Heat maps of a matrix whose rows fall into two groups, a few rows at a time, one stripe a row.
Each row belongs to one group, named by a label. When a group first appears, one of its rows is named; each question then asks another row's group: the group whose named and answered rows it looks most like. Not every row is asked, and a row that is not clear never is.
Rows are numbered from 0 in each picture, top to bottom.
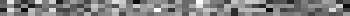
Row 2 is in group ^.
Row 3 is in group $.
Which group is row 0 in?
^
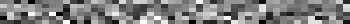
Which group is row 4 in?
^
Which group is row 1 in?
$
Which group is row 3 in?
^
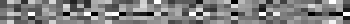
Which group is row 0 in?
^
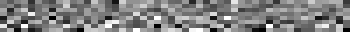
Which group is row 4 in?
^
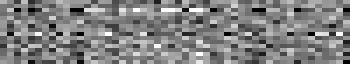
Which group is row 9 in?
^
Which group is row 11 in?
^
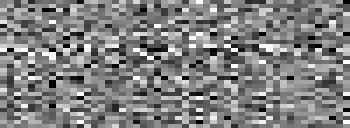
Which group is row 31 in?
$
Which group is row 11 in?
$
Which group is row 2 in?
$
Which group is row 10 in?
^
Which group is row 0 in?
$
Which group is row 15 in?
$
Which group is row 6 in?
^
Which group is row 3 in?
$
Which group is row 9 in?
$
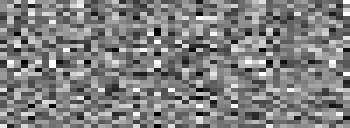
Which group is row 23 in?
^
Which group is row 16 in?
^
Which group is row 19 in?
$
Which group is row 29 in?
$
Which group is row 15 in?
^
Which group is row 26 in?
^
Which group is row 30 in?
^
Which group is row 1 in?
^
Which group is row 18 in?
$
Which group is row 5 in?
^
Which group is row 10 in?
^
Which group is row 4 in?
^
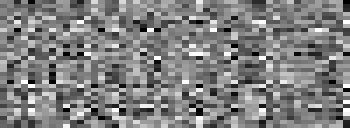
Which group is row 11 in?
$
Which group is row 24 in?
^
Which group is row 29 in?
^
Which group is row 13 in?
$
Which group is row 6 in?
$
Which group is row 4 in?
$
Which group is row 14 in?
^
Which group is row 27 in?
$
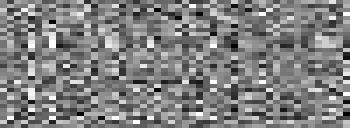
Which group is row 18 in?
$
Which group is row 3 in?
$
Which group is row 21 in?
^
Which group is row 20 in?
$
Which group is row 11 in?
^
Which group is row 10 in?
^
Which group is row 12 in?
$
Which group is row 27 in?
^
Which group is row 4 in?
^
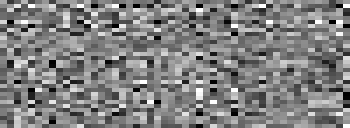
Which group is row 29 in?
^
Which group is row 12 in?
^
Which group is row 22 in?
^
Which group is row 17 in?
^
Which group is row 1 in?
$
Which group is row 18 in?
$
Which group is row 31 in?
$
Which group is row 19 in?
$
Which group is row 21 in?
$
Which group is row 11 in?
$
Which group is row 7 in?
^
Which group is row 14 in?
$
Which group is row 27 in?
$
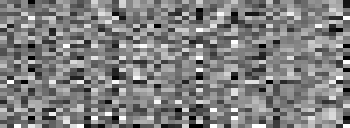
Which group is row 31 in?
$
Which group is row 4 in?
$
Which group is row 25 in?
^
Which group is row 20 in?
^
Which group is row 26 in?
$
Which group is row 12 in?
^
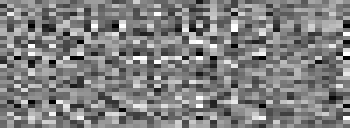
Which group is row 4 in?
$
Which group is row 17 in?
$
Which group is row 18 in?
$
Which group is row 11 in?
^
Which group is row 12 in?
$
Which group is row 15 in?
^
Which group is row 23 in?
^
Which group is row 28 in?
^
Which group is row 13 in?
$
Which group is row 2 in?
$
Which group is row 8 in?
$
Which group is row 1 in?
^
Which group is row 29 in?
$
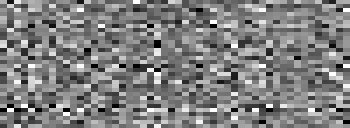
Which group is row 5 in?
$
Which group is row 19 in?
^
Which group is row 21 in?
$
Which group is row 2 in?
$
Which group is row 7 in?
^
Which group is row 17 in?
^
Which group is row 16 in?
$
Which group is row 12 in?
^
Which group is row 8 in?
^
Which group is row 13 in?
^
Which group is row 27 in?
^
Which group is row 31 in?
^
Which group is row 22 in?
$
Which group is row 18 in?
^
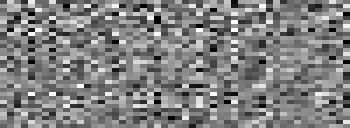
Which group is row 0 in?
^
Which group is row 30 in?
$
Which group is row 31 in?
^
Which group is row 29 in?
$
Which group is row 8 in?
^
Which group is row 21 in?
$
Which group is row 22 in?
^
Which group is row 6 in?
$
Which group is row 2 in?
^
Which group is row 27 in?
$
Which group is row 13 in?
$
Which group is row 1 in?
$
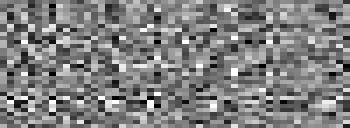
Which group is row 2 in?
^
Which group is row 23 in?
^
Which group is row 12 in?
$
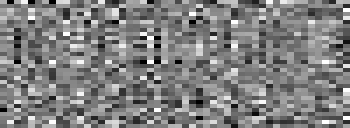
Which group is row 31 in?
$
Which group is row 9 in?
^
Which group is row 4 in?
$
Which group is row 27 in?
^
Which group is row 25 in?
$
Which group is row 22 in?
$
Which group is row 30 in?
^
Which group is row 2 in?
$
